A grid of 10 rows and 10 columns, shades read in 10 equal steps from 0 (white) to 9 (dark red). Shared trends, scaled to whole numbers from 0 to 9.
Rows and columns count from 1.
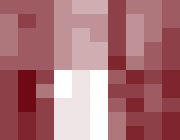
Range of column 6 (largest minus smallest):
4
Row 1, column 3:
6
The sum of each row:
51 52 51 51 54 53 50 52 51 52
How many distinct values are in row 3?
5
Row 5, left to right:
6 6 6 4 3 3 8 5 6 7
